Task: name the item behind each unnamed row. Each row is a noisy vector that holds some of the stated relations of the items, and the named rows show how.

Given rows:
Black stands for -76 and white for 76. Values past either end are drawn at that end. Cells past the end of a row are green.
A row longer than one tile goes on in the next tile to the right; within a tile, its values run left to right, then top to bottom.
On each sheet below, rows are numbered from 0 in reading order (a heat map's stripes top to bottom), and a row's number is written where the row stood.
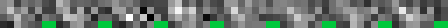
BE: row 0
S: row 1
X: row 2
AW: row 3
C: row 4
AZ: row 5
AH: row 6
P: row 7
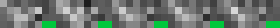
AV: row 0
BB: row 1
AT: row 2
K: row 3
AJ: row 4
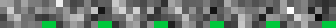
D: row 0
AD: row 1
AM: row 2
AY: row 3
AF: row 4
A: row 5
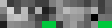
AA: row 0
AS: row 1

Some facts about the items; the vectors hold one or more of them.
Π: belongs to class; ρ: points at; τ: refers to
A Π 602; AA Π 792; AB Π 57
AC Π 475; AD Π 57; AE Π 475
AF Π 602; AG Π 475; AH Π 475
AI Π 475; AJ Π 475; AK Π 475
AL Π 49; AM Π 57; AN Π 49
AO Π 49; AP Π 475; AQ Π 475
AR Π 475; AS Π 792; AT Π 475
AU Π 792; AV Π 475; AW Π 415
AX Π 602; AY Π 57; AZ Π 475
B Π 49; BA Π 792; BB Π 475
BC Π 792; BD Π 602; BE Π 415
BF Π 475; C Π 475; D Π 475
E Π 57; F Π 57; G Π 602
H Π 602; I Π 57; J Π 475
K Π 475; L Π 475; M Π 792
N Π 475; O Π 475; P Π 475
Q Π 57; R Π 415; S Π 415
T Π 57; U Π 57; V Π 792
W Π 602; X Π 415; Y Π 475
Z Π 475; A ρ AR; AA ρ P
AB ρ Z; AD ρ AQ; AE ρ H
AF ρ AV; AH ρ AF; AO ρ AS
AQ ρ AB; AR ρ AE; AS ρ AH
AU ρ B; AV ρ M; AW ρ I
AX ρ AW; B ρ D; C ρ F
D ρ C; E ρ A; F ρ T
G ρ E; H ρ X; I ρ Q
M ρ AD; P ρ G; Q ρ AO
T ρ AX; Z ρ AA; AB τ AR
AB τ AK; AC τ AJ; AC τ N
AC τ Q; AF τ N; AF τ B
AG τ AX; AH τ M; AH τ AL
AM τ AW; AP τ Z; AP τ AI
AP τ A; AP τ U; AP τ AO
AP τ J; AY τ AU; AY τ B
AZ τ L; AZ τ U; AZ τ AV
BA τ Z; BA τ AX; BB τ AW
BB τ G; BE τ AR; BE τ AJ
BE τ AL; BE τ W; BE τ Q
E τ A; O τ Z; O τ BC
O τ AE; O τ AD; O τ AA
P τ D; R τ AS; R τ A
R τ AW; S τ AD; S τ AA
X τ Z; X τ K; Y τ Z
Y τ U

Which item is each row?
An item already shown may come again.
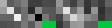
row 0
H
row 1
P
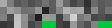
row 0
AF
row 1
AG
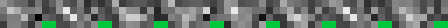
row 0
AO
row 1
AR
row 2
Z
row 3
M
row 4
I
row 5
O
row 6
AR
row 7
AP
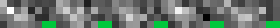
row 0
G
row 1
BB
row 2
Y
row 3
AX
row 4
AQ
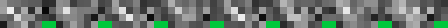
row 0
E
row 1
Q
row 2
AE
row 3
AN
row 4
AE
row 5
S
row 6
F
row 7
R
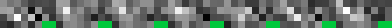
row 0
X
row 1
T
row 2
F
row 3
AX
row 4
BA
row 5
AE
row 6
G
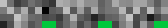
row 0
AB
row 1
B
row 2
AU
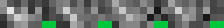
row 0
P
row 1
AC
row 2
U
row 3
AL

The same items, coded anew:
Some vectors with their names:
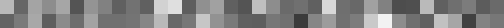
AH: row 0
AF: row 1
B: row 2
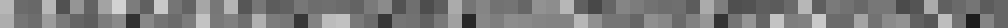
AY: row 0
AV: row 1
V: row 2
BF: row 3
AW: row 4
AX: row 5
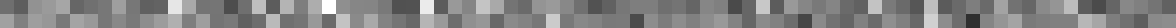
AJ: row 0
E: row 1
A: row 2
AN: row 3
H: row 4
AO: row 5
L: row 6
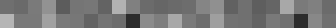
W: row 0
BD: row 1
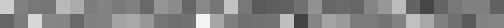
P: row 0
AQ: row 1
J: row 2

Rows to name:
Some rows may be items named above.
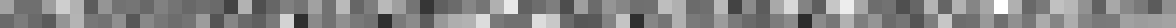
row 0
AG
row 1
AA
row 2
R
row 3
AB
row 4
AY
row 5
E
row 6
AC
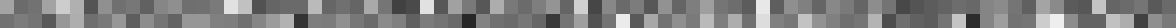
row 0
AG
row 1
Z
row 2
Q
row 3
S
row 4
AR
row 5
M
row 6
B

